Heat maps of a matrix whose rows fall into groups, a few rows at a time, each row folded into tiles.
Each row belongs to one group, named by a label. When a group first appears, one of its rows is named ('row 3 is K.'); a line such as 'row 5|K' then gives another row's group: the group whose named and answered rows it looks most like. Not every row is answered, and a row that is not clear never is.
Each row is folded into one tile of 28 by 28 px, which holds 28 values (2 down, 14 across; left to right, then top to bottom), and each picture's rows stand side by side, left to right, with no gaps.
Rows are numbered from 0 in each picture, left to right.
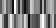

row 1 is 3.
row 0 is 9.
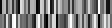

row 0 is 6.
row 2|3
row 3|9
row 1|9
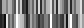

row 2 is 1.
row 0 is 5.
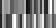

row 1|6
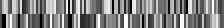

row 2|6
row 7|5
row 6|6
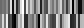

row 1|6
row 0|6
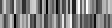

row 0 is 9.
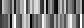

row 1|5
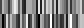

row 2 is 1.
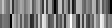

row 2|3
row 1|5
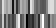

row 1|1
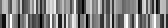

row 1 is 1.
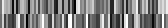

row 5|1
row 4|1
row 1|3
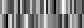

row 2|5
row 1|5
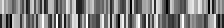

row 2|5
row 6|1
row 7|3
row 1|3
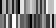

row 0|6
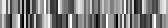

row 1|5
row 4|5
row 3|1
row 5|1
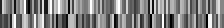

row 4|9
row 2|3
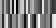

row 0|6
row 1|9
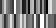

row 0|9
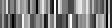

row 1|9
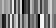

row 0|5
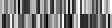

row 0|5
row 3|1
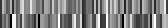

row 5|1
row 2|3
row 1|1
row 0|6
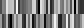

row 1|9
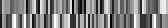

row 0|3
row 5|1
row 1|9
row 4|1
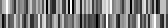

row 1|5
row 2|6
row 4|9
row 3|1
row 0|5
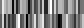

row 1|6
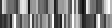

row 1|3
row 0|1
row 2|5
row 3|1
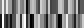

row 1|9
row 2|9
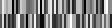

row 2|3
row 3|6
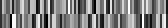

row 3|9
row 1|9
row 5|3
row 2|5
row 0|6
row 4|5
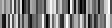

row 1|1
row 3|1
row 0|5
